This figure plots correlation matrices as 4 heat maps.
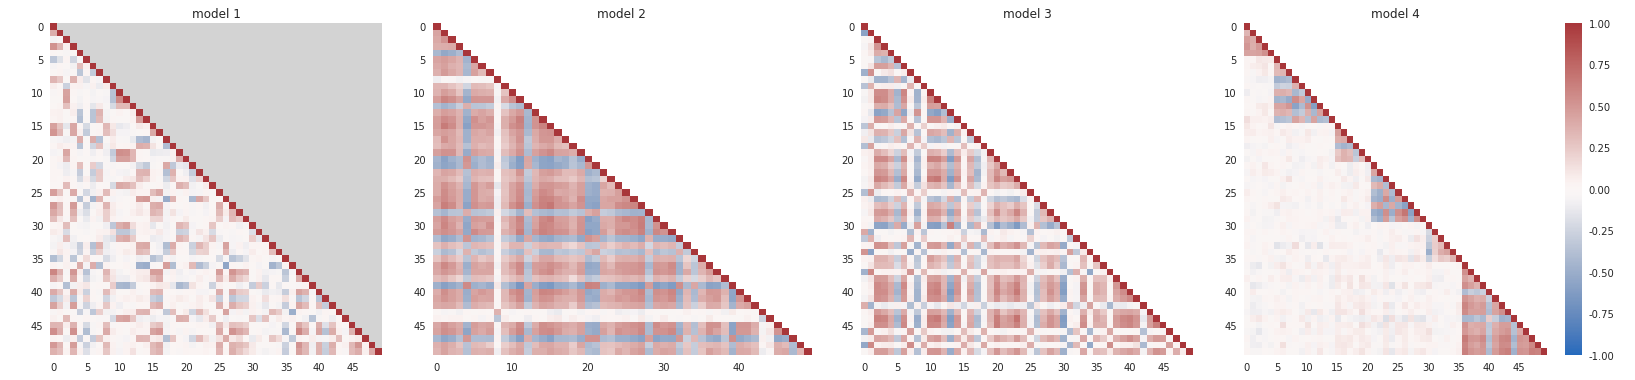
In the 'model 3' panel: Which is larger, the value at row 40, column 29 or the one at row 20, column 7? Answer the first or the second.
the first
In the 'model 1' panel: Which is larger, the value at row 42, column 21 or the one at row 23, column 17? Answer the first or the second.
the first
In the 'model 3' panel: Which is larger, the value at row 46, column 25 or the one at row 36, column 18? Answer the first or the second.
the first
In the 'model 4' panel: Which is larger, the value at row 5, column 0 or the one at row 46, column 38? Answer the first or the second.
the second
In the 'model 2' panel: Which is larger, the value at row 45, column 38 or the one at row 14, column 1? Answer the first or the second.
the second
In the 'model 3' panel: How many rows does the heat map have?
50
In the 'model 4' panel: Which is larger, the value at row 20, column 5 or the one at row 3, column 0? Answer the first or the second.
the second
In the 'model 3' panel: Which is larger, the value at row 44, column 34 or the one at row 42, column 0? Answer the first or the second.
the second
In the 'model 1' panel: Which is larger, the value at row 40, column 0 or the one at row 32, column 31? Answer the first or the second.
the first
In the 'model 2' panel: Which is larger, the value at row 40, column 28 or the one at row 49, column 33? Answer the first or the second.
the second
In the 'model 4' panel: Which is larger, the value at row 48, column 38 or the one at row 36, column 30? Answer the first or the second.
the first
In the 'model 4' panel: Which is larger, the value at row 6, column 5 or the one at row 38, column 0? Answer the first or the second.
the first
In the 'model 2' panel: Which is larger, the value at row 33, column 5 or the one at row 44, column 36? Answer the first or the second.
the first
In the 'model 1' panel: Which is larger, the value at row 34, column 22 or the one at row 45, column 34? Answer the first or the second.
the first
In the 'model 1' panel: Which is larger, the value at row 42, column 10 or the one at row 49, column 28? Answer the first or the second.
the second
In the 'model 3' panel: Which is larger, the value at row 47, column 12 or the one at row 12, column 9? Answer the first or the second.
the first
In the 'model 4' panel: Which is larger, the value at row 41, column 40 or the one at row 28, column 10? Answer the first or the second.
the second
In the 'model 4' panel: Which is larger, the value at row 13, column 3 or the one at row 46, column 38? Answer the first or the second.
the second
